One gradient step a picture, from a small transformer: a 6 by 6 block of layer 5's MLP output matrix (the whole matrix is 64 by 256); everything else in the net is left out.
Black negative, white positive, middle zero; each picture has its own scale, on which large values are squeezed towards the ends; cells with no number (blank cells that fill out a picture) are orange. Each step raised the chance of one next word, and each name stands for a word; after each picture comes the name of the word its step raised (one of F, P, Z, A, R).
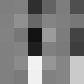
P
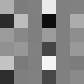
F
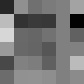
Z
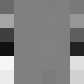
P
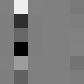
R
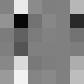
F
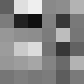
F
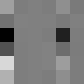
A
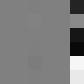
P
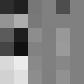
P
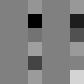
Z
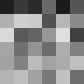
A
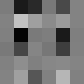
A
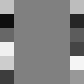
F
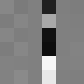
P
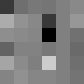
A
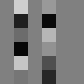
F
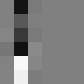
P
